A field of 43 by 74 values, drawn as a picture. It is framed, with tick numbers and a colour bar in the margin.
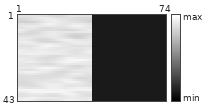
The table splits into one row of 2 panels. Panel 1,1: very high, streaked across, faint in contrast. Panel 1,2: very low, flat.
